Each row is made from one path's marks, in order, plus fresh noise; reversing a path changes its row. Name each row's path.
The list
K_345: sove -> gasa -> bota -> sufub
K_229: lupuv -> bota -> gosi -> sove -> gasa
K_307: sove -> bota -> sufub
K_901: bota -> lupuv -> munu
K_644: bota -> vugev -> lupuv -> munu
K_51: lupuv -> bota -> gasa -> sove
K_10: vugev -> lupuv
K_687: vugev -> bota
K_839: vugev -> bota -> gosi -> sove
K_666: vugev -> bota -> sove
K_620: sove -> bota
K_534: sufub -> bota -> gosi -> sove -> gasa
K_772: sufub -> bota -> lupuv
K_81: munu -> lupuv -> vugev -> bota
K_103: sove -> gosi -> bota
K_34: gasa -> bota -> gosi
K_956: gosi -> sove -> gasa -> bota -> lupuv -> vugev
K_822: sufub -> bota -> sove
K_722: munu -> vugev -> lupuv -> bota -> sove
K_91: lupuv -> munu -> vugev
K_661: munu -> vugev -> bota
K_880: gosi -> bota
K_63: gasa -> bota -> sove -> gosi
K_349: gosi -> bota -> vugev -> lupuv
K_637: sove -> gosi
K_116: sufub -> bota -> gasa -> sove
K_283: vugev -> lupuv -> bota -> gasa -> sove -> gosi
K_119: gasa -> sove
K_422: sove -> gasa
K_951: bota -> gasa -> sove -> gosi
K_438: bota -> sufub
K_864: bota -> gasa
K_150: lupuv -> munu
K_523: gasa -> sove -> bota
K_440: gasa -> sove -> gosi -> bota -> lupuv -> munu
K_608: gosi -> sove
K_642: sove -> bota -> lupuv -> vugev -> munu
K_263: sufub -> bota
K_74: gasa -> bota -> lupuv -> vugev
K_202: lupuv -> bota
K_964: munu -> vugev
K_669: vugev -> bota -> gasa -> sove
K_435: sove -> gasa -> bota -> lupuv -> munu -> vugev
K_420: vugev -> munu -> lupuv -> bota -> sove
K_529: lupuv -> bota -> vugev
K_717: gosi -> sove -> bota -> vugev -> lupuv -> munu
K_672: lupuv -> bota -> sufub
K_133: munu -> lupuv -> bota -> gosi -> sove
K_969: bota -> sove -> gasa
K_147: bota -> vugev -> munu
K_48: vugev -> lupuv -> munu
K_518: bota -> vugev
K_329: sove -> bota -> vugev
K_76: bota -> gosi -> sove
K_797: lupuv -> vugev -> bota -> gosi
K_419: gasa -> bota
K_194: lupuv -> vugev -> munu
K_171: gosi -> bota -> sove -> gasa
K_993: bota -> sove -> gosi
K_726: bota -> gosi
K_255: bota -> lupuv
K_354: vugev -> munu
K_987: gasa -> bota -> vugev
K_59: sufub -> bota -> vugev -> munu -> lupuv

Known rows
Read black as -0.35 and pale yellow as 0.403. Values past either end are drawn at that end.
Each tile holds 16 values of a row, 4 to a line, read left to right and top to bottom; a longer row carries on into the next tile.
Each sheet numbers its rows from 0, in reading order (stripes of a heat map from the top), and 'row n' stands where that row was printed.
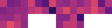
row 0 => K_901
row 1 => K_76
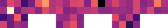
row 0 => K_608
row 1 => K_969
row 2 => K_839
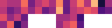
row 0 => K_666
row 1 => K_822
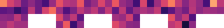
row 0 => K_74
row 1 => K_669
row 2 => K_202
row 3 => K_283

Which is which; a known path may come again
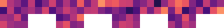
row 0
K_51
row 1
K_661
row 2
K_419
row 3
K_440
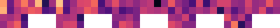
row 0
K_822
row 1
K_772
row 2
K_864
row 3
K_202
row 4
K_687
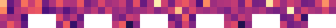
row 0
K_59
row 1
K_669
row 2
K_354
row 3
K_103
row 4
K_420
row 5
K_717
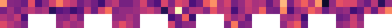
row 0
K_672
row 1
K_74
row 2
K_901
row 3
K_608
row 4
K_518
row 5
K_116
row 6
K_63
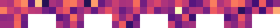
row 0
K_307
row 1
K_422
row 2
K_666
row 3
K_956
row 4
K_119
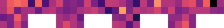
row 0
K_435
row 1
K_255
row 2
K_349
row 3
K_969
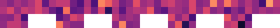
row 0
K_76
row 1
K_150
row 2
K_147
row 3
K_839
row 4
K_283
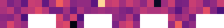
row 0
K_726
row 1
K_10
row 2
K_951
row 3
K_644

